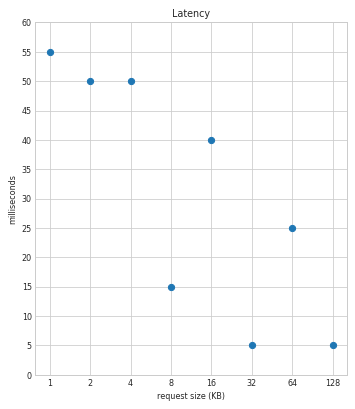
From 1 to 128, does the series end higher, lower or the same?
lower
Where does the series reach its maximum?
1
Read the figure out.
Title: Latency
x-axis: request size (KB), ticks 1 2 4 8 16 32 64 128
y-axis: milliseconds, ticks 0 5 10 15 20 25 30 35 40 45 50 55 60
Values:
55 50 50 15 40 5 25 5
